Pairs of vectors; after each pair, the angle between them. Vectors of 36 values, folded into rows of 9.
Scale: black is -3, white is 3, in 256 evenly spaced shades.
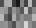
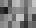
partly opposed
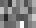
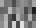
orthogonal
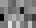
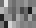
partly aligned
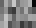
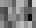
partly opposed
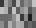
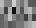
partly opposed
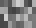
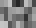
nearly opposite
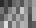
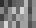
nearly parallel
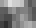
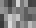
orthogonal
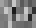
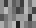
partly aligned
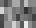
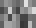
orthogonal
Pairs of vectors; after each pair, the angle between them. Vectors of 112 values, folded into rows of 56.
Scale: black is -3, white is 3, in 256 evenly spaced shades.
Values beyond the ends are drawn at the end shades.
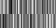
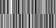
nearly opposite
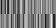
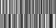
nearly opposite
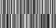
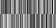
orthogonal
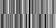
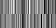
partly opposed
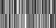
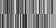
partly opposed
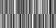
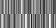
orthogonal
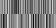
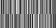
partly opposed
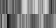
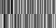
orthogonal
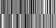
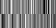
nearly opposite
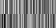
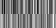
partly opposed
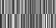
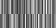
orthogonal
